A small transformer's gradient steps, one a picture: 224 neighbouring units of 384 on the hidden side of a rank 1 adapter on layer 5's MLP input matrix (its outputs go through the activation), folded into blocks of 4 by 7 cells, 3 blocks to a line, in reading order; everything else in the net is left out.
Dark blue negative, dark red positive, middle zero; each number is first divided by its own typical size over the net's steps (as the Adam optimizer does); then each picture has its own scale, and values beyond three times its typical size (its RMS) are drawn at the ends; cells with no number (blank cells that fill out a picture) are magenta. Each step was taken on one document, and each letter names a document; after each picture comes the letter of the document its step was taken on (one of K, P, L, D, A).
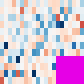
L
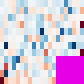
L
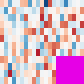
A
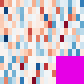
A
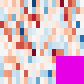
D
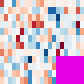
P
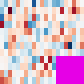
D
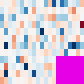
L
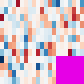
A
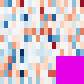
A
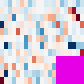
L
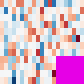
A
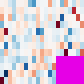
L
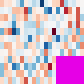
P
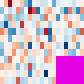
D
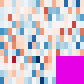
P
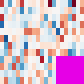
A
